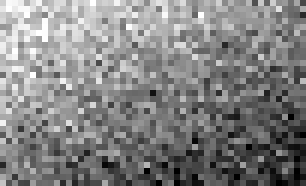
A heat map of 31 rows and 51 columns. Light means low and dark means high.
Slope: up to the bottom right. Ninth with the lowest average: top left. Histogram: bell-shaped. Odd rows or columns: none.
